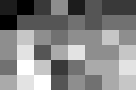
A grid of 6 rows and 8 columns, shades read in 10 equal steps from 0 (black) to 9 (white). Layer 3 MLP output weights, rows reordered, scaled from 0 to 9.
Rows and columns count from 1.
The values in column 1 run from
0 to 6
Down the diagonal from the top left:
1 3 5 6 4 4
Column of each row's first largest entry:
4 5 2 2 2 3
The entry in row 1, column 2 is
0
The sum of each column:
21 35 29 23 27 26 30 33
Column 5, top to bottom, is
1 4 5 8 4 5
